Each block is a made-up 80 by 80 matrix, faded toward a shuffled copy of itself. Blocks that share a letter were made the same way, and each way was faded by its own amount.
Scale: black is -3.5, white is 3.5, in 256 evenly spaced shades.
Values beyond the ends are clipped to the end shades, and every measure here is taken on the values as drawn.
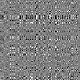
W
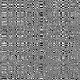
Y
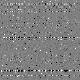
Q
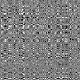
W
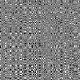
W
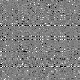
Q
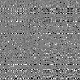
Q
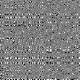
Q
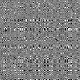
W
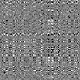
W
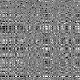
Y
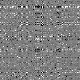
Q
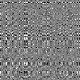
Y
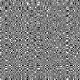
W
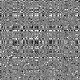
Y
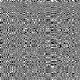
W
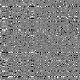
Q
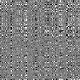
W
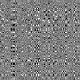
W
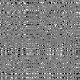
Q
